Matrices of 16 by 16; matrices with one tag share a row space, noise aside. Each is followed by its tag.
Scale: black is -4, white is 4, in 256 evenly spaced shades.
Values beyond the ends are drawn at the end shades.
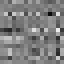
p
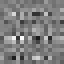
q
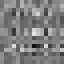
q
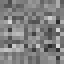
p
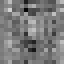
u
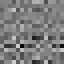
q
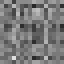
q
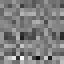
q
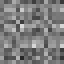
q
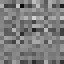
q
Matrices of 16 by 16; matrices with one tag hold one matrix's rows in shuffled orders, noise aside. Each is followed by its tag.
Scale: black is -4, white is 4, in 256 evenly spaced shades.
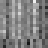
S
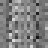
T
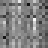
S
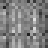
S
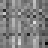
S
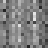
S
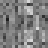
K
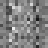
T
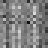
S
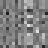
K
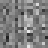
K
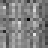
S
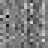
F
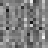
F
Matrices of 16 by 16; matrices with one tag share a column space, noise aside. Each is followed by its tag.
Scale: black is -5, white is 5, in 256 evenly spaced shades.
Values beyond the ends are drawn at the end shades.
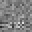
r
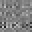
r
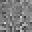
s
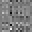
s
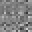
s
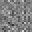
s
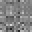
s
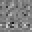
r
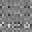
r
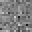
s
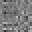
s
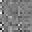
s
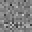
r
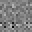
r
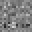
r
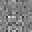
s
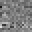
r
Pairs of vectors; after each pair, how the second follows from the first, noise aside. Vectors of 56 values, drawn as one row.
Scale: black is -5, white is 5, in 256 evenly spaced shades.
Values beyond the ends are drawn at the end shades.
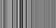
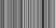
shuffled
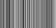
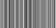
sign-scrambled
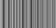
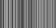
sign-scrambled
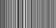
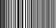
scaled up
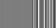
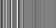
reversed
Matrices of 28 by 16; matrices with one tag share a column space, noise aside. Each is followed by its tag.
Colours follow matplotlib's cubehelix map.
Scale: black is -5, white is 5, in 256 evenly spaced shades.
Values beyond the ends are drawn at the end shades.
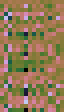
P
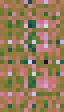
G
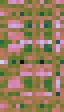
G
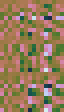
P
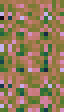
P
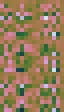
P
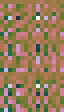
P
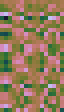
P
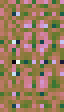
G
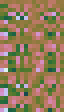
P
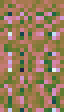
P
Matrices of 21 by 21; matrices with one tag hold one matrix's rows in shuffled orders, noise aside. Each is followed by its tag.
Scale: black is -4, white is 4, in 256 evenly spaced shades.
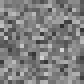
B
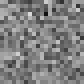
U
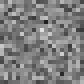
B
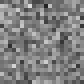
U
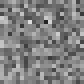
U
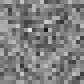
U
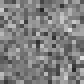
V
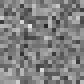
U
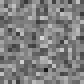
B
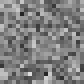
U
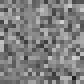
V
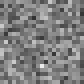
B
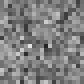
U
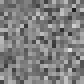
V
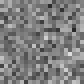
V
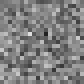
U
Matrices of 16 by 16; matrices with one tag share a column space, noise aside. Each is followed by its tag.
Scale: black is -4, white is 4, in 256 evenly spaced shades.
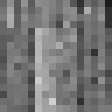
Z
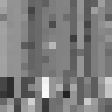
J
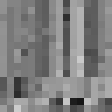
J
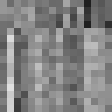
Z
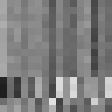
J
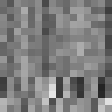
J
